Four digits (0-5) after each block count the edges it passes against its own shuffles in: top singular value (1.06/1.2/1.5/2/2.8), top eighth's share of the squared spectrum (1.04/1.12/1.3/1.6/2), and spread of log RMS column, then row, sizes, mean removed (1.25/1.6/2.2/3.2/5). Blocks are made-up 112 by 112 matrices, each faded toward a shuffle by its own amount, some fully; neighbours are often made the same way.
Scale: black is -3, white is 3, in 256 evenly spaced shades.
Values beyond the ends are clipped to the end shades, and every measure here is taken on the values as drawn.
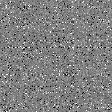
3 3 2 2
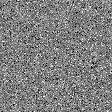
0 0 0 0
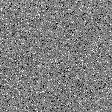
0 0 0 0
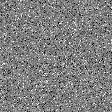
3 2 0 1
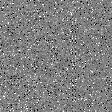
3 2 1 0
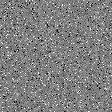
2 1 0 0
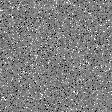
0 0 0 0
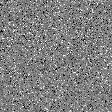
2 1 0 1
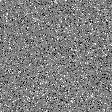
0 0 0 0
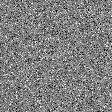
0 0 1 0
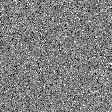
0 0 1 0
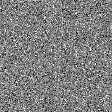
0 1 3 0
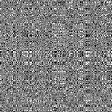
5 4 3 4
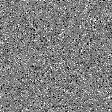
3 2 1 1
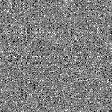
4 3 1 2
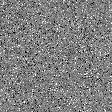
1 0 0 0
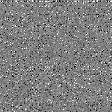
4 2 1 2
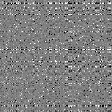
5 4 2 3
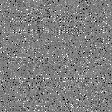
4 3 1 2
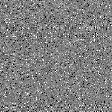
4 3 1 2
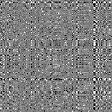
5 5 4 3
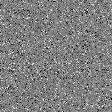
3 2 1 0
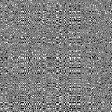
5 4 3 4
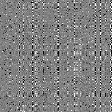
5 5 4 3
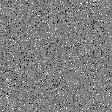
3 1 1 0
